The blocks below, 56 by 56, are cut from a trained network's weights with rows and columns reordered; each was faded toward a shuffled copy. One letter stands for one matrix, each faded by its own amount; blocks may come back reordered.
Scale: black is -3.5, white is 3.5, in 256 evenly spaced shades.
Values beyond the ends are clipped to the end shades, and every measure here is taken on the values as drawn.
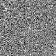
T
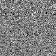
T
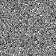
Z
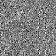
Z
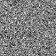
T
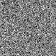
Z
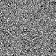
T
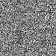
Z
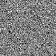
T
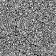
Z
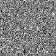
T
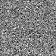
Z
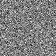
Z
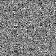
Z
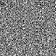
T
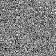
Z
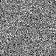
Z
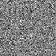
T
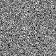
Z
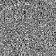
T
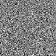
T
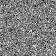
Z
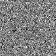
Z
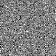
Z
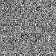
T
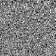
T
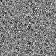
Z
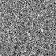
Z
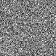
Z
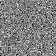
Z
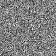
Z
